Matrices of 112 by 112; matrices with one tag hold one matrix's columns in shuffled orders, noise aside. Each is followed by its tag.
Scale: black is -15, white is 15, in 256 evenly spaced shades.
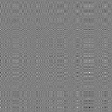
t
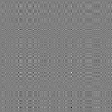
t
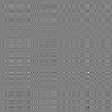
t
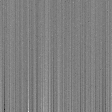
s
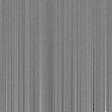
s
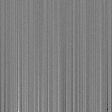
s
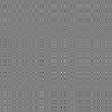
t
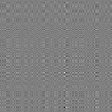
t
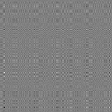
t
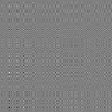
t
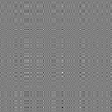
t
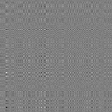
t
